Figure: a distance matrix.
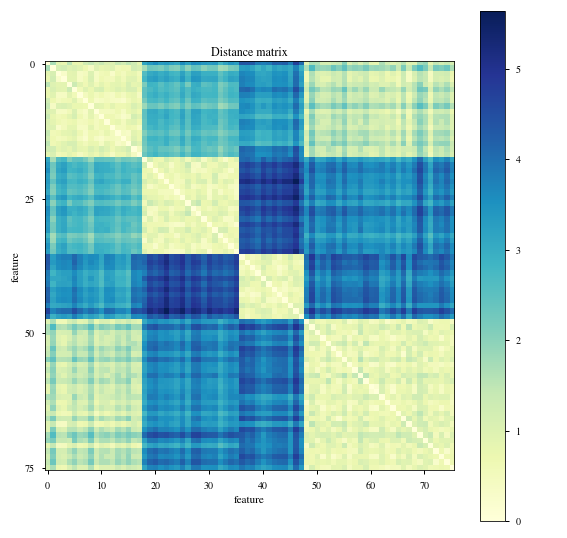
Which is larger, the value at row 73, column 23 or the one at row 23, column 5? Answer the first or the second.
the first
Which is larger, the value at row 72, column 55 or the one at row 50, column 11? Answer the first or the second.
the second
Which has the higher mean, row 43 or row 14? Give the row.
43
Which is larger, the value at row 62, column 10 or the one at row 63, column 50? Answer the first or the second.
the first
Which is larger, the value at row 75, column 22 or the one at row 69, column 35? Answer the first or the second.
the second
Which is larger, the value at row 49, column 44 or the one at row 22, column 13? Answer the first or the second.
the first
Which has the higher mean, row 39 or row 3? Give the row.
39
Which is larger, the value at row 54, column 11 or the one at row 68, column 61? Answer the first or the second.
the first
